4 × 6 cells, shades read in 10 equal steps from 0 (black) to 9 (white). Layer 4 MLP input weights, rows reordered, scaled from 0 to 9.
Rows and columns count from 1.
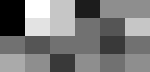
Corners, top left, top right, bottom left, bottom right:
0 5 6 5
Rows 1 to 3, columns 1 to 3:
0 9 7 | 0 8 7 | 4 3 4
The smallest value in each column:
0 3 2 1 2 4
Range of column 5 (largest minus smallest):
3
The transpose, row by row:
0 0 4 6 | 9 8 3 5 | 7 7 4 2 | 1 4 4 5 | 5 3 2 4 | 5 7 4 5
